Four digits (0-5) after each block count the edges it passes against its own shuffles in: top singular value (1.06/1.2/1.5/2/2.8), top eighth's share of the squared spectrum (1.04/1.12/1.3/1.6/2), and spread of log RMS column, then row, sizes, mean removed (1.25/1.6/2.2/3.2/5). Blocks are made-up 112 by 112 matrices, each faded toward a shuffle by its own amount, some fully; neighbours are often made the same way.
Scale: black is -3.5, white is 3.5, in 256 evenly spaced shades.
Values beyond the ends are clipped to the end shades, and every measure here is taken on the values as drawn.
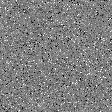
0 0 0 0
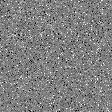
2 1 0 0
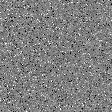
2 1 0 0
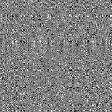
5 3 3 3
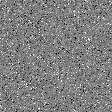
0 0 0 0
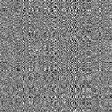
5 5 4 3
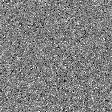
3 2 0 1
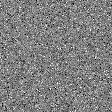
0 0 0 0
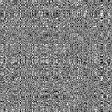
5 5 3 3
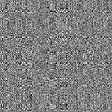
5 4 3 3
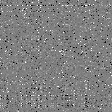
4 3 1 2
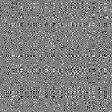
5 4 3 3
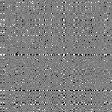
5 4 3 3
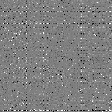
5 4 2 2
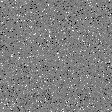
0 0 0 0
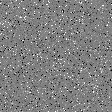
0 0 0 0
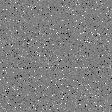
3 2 0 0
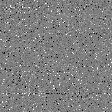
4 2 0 1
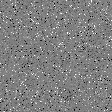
2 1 0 0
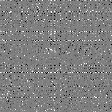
5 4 2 3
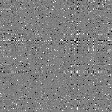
5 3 2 2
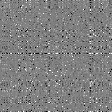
5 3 2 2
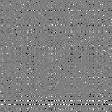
5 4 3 3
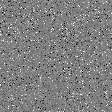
2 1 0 0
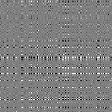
5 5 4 4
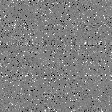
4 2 1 1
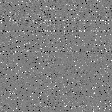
4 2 1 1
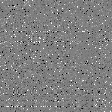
4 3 1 2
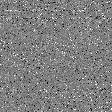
1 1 0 1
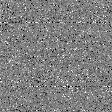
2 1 0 2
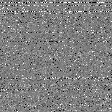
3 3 0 3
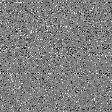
2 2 0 2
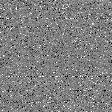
2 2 0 2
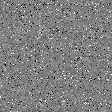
1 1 0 1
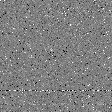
3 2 0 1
